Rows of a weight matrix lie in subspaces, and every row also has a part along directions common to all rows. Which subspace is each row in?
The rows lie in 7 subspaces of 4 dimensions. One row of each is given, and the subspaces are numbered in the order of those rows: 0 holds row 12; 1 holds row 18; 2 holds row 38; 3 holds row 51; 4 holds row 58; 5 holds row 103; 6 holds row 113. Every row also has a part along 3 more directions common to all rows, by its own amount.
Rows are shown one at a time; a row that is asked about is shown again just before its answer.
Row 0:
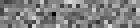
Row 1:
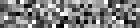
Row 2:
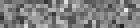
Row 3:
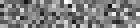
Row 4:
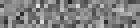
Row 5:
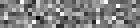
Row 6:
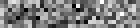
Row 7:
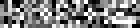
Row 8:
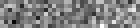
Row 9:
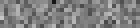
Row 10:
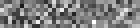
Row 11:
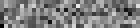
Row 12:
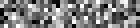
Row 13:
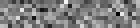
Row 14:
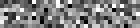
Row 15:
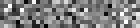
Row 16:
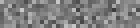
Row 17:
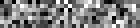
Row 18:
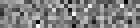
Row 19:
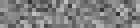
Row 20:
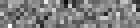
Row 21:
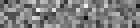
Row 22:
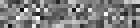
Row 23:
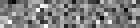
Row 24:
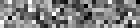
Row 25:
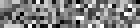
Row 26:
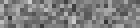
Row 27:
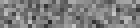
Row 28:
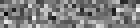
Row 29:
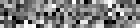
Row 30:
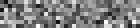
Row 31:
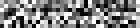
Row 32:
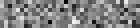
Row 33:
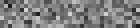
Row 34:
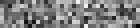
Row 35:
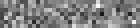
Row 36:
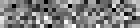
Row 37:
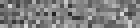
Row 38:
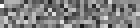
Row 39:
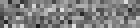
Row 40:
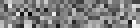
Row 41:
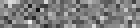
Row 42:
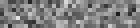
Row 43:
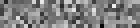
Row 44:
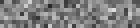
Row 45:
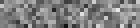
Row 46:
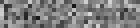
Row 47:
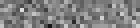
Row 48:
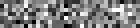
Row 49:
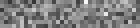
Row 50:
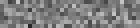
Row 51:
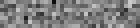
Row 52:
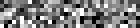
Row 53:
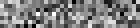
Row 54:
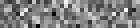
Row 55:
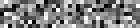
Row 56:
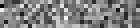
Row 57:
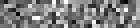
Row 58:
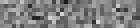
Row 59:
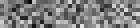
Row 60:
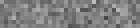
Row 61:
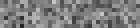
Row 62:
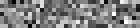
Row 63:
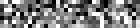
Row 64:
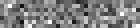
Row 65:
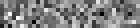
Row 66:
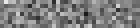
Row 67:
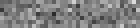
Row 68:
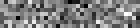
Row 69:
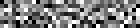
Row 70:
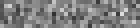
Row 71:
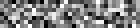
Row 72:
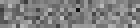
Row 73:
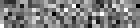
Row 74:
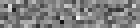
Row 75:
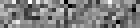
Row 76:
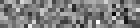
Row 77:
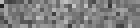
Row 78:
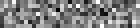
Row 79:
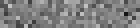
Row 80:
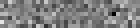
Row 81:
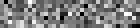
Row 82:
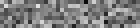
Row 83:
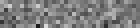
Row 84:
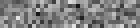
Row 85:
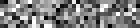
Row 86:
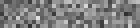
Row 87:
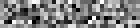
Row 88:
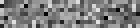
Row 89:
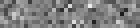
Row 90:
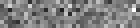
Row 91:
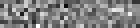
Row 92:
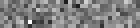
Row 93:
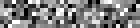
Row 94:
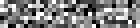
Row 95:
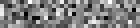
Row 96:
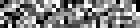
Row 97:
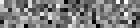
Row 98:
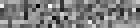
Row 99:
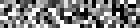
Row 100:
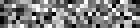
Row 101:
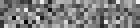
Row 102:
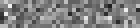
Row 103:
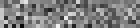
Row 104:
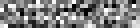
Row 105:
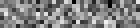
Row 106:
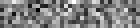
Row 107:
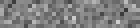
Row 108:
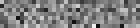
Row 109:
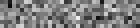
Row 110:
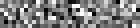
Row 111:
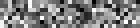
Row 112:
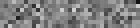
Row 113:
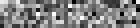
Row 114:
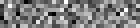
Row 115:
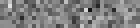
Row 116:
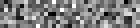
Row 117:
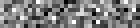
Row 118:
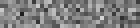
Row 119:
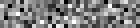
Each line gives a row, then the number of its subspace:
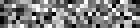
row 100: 0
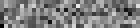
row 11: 5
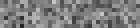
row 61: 5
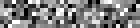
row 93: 1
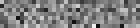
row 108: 2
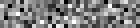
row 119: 4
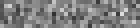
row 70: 6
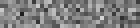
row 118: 2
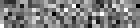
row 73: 5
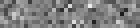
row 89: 1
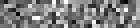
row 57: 4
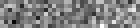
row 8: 1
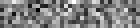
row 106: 4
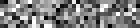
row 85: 0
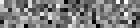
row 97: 3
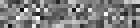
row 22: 1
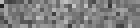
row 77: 2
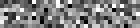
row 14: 0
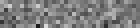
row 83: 6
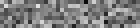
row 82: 6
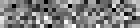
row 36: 0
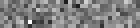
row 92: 0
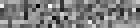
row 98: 2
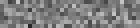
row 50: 4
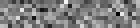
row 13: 0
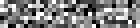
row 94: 3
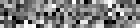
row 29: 6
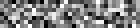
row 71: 0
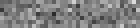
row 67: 6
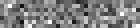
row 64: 1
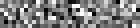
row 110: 4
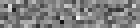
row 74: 2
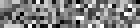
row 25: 5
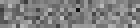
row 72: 5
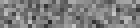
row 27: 4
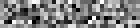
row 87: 1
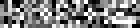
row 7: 6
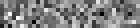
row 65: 5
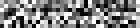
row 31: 5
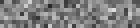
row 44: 2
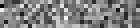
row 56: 2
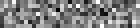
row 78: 5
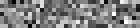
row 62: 4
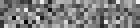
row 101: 3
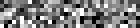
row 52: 5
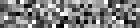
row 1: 4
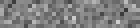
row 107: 1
